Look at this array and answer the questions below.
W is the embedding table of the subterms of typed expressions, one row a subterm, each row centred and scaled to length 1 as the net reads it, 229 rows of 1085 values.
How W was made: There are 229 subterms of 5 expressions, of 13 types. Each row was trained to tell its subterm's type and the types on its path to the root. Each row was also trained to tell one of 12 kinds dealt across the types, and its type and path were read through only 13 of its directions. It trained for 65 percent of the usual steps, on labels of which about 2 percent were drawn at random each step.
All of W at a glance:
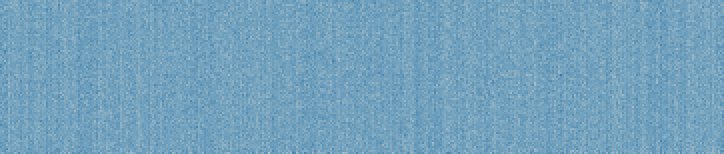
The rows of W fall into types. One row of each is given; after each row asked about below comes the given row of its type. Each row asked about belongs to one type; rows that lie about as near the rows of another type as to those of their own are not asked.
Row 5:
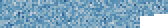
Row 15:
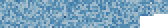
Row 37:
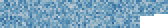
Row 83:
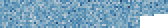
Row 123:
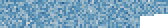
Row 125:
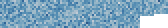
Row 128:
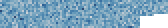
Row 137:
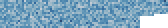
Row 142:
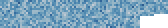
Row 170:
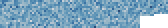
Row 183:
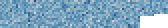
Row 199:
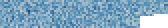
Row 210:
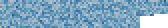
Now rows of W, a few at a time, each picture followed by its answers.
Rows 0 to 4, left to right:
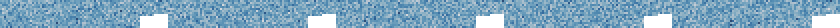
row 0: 83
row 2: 15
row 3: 199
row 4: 15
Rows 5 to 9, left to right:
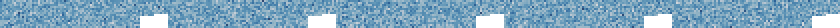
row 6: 123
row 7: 123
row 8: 137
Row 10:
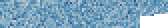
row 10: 170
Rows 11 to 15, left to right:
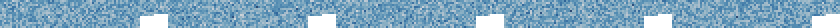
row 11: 199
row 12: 128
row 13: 125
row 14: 137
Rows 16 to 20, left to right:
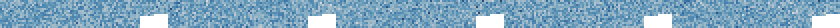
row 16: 37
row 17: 37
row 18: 83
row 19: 137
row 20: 199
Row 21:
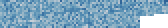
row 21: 128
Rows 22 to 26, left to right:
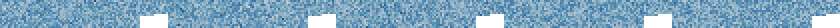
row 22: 37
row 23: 170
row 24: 183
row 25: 125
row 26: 83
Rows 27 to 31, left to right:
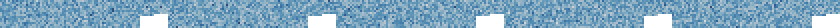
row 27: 128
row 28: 125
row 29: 123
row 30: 137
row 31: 210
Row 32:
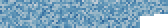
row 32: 123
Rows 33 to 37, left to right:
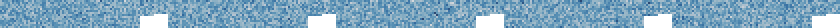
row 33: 15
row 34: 210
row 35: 15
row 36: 210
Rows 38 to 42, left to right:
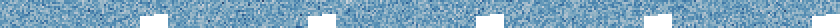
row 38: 199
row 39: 83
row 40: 199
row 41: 15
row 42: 128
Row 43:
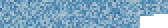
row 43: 15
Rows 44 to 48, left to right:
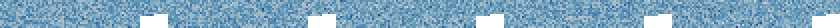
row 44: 137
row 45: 37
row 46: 5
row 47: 142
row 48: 125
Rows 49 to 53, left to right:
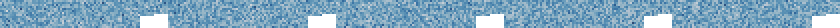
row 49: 123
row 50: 137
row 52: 15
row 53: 199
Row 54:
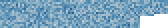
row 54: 125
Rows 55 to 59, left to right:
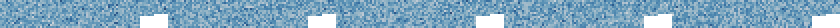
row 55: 137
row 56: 137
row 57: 137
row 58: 128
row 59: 123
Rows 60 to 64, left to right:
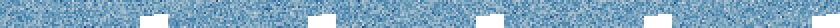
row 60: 83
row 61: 37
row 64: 170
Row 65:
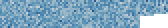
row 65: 37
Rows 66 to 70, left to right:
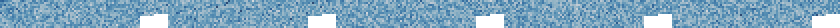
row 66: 128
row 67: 137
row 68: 210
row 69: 210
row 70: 142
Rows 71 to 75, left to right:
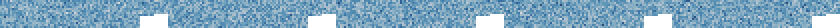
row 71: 83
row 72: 15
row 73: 199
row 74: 5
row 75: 137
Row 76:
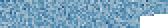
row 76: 142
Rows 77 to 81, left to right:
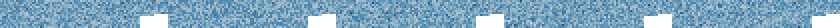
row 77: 123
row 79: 199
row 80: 183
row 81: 170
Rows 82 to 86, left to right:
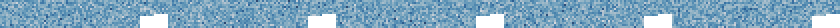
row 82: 170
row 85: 125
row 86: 123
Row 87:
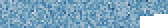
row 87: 210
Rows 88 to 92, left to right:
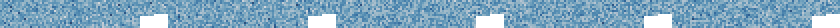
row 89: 137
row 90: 183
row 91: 199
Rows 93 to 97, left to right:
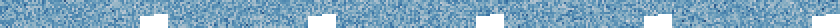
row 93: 15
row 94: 5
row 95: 183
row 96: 128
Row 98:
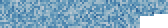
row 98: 210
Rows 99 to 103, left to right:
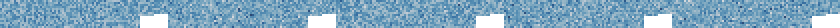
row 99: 142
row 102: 128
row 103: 199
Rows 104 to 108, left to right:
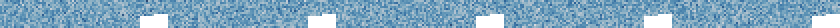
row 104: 210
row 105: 137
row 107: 128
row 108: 128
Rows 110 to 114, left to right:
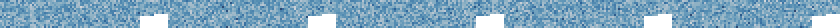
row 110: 125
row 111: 15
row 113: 15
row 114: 128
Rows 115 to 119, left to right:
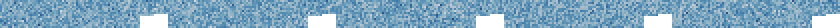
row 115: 37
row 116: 183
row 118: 210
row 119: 170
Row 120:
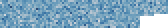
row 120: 123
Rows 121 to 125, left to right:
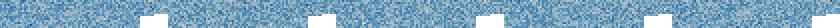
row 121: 125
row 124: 123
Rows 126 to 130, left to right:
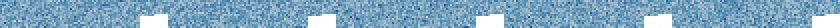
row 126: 5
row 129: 142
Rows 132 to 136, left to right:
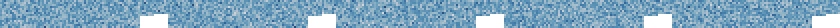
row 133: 37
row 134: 170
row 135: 37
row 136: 142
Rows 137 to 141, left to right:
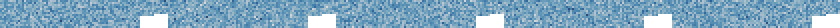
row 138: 15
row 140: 125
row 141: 5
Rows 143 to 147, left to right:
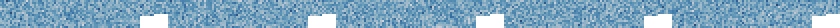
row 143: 142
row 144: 123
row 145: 5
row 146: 142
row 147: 5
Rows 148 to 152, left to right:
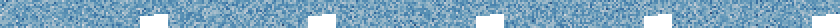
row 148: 170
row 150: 142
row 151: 15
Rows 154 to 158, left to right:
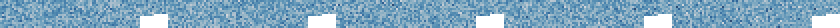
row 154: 142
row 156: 183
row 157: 128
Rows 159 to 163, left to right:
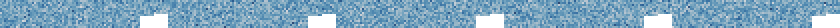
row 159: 37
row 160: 142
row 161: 37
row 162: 199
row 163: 123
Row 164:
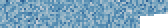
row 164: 183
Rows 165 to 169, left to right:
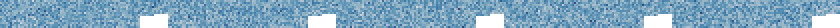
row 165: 183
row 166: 142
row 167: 37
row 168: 142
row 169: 123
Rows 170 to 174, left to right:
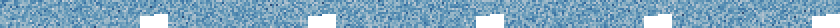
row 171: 142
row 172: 128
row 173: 183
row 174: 5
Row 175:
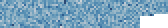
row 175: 5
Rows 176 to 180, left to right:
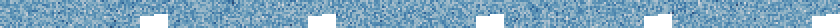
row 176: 142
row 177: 5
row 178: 142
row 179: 37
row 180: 5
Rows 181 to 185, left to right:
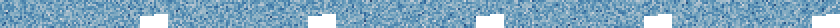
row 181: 37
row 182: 5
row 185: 170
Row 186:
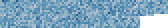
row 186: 15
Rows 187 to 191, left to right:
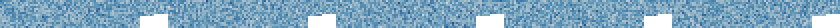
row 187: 128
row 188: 137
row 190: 15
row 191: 123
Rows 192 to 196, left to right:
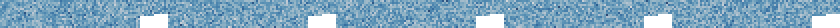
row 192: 83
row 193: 123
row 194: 37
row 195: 123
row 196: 183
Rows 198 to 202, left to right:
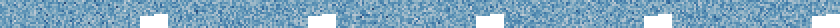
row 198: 5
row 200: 137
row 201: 37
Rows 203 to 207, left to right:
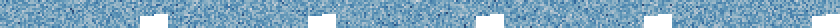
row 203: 183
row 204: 125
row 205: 183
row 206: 142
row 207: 15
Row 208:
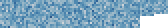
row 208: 170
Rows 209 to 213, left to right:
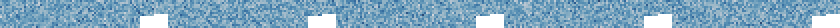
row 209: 15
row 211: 210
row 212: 199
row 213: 5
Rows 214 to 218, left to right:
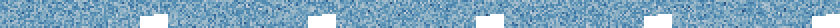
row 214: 137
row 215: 170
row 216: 5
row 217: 170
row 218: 170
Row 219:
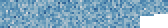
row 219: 125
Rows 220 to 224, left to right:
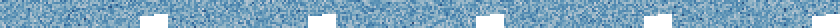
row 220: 137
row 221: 125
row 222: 123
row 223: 15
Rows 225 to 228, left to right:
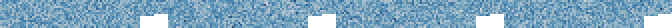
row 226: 210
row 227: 210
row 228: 137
